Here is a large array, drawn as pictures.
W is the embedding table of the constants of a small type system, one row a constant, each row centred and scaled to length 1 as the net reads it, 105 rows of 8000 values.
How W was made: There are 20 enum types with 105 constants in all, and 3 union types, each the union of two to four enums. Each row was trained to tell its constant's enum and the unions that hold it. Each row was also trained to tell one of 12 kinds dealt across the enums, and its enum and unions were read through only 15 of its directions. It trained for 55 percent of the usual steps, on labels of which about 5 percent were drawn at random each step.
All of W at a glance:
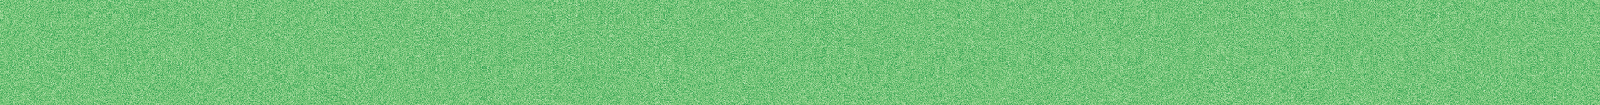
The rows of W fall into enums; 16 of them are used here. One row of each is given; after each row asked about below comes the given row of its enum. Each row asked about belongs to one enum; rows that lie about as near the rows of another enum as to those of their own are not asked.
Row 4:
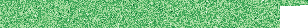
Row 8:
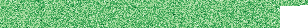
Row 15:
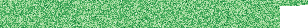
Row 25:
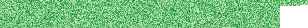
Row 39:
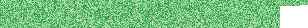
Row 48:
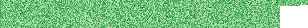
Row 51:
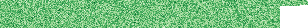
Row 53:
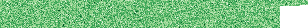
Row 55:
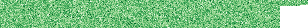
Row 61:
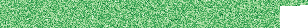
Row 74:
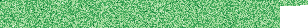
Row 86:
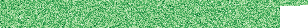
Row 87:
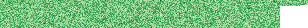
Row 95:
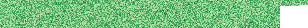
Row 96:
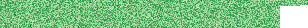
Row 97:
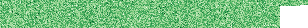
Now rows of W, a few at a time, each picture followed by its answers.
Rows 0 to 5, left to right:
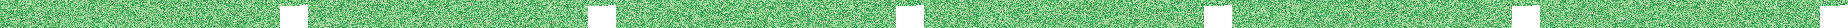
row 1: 15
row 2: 87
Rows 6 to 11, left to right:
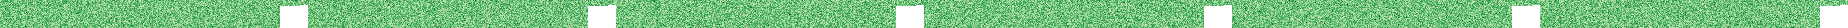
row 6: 51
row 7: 74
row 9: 48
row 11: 25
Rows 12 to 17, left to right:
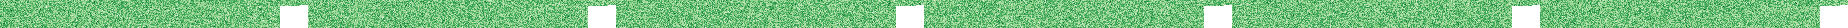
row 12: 48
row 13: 61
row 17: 39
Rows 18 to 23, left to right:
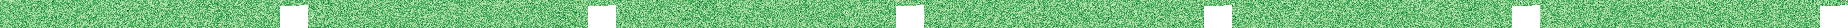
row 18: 95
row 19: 8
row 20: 95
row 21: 51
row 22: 4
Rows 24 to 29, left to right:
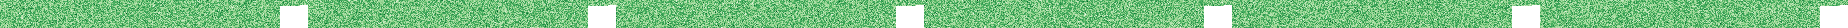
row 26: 15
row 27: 48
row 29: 61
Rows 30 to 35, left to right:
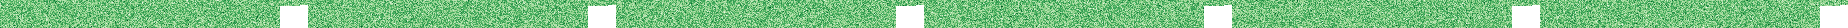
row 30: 86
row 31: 87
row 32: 87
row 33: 95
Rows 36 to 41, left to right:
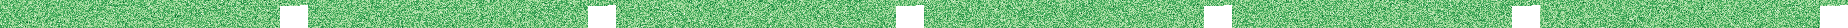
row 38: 96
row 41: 8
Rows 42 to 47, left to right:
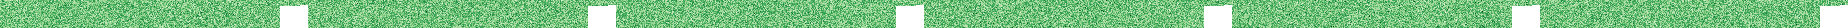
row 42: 86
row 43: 4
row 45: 74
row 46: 8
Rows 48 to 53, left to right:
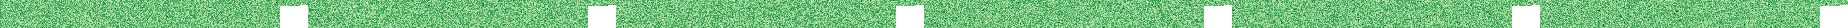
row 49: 4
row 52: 96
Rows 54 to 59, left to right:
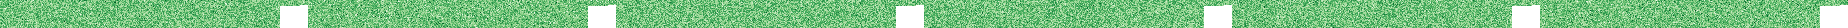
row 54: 96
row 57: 39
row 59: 55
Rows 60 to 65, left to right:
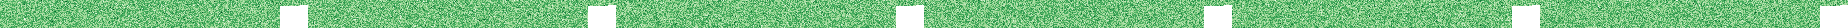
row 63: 39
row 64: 95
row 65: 25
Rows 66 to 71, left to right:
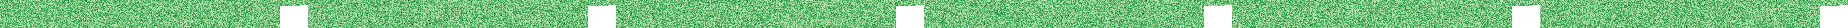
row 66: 51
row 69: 25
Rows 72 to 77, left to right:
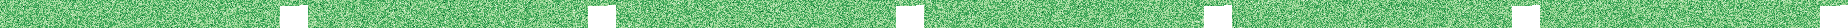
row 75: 97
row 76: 87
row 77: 97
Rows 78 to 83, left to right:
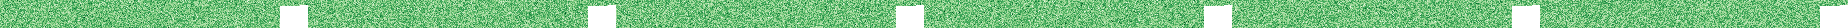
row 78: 61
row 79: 87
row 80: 97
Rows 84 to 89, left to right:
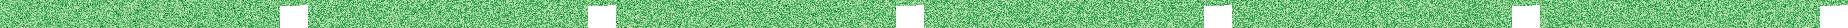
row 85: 15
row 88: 4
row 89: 53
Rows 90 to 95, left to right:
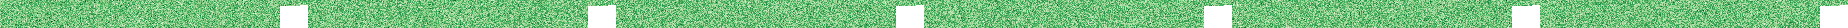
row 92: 51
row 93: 61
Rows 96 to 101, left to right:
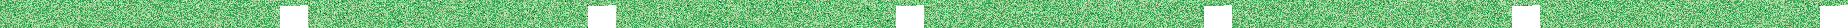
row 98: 61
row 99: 51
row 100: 86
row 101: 95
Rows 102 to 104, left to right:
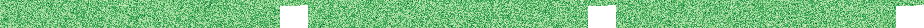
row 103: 48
